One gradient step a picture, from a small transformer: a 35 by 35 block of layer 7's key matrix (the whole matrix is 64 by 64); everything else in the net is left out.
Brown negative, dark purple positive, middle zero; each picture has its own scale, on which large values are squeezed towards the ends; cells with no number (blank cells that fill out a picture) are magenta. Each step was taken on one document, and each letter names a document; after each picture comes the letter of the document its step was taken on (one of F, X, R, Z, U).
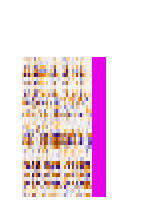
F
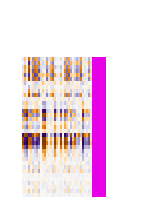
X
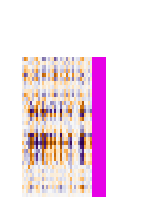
X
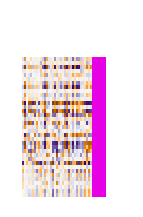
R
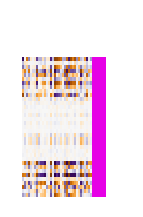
F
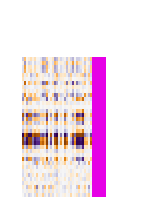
X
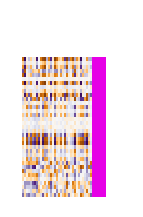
F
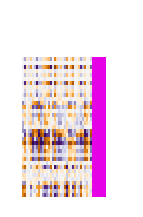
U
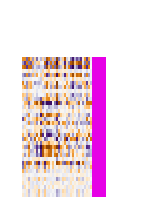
R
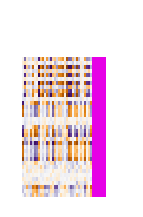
U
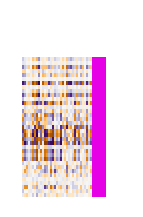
U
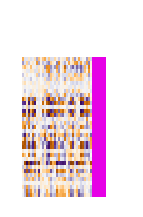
R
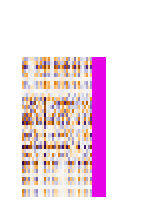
R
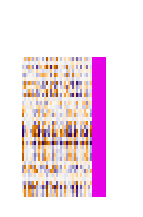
U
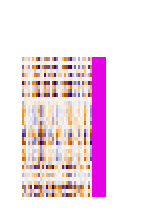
U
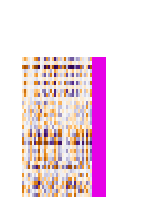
U
